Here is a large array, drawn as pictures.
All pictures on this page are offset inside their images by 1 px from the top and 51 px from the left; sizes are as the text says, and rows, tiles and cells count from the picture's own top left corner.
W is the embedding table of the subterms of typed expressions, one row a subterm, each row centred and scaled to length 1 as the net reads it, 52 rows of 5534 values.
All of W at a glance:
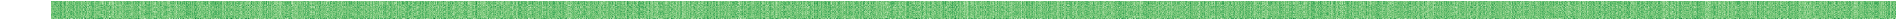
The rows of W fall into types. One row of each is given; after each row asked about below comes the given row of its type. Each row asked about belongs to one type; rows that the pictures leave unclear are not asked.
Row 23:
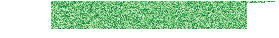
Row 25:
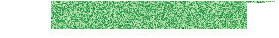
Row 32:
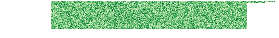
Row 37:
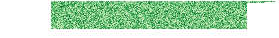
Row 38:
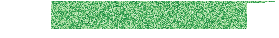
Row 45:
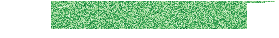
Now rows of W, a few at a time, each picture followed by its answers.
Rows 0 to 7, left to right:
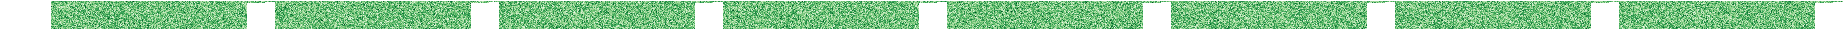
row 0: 38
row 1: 25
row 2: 37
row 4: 45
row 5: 45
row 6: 45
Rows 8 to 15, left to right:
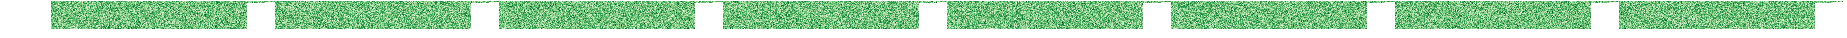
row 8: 37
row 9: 38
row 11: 45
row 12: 38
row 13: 23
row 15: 37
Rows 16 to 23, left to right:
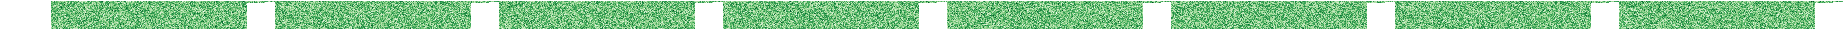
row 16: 37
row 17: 38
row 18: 37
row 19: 32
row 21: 25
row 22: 38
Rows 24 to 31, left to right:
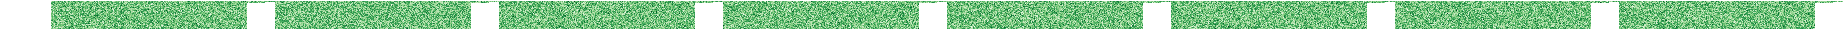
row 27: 25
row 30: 32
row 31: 45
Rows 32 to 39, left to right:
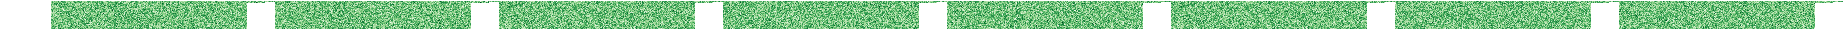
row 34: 37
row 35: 37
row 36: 38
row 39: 38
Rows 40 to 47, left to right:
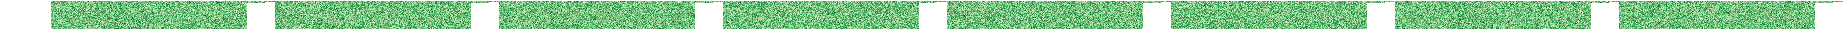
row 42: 25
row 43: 23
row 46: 32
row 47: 45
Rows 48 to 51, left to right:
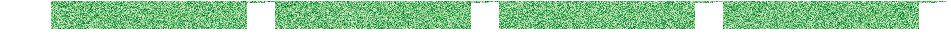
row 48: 23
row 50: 45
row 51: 25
